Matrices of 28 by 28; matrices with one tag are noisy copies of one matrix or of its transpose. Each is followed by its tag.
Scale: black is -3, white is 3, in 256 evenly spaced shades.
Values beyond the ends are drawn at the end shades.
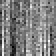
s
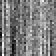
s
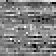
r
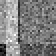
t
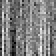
s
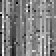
s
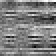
r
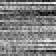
s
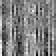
r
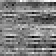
r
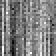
s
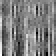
r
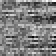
r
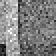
t
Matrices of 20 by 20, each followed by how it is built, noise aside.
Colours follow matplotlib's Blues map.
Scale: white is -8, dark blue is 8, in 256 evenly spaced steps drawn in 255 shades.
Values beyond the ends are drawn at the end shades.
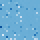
sparse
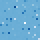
sparse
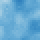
smooth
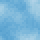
smooth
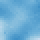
smooth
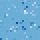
sparse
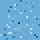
sparse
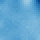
smooth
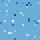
sparse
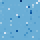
sparse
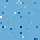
sparse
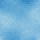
smooth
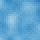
smooth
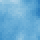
smooth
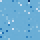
sparse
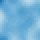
smooth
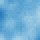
smooth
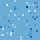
sparse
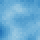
smooth
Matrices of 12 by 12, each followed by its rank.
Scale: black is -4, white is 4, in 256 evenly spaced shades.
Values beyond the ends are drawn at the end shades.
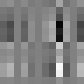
one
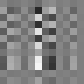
one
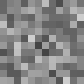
full rank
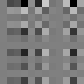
one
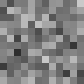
full rank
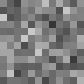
full rank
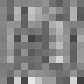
two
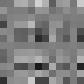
two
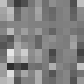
two
